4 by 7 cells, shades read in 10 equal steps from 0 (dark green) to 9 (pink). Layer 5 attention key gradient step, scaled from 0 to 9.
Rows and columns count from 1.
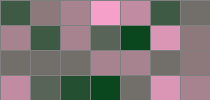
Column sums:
19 14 17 18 17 22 20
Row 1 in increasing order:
2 2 4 5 6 7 9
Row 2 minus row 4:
-1 -1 5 3 -4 0 -1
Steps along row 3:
same same up same down up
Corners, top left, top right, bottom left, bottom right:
2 4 7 6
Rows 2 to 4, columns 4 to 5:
3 0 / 6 6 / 0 4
